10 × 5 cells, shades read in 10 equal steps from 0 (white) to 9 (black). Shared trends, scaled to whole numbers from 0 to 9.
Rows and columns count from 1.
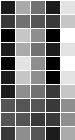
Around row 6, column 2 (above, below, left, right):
1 4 8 4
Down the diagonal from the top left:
8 5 4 8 0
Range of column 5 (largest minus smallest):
4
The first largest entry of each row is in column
1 1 1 1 1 4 1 4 3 4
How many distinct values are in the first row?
4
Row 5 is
9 1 4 9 0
